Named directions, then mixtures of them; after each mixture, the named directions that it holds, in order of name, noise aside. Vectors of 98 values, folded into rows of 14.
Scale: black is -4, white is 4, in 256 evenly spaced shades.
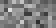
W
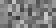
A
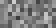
A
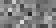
A, W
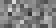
A, W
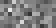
A, W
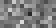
A, W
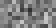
A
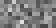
A, W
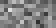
W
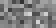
W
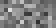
W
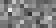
A, W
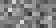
A, W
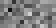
A, W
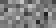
A, W
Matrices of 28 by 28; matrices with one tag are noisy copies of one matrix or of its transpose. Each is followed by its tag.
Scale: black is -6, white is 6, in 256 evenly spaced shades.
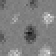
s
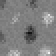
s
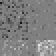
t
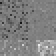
t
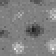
s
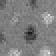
s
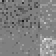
t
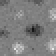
s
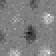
s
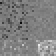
t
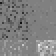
t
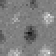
s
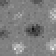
s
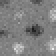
s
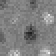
s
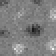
s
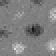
s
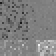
t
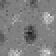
s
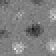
s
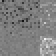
t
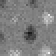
s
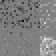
t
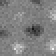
s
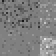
t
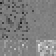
t
